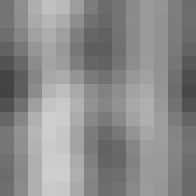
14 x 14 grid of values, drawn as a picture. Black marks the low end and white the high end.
Roughest part: middle left. Stripes: upright, repeating 2 times. Ninth with the highest average: bottom left.
